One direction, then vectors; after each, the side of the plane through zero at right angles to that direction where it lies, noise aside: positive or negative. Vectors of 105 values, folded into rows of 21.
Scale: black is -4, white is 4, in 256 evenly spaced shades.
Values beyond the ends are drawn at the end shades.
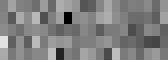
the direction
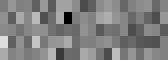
positive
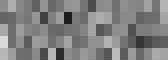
positive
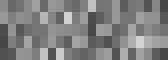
negative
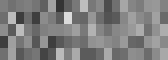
negative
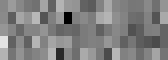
positive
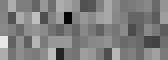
positive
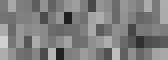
positive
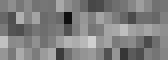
positive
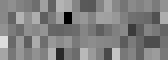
positive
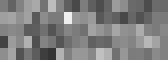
negative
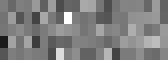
negative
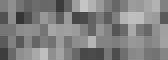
negative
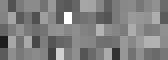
negative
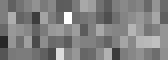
negative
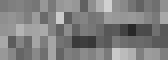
positive
